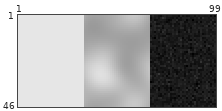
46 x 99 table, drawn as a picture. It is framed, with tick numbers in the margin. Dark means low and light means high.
The table splits into one row of 3 panels. Panel 1,1: very high, flat. Panel 1,2: high, smooth. Panel 1,3: very low, fine-grained, faint in contrast.
